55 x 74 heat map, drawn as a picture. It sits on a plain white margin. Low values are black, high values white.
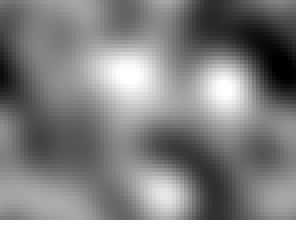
The centre is the ninth with the highest average. The ninth with the lowest average is the top right. There are no lone odd cells.
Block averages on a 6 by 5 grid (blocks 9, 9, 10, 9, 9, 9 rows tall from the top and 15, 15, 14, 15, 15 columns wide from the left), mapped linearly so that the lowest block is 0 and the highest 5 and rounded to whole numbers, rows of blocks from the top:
23311
24420
24552
22333
22312
43423
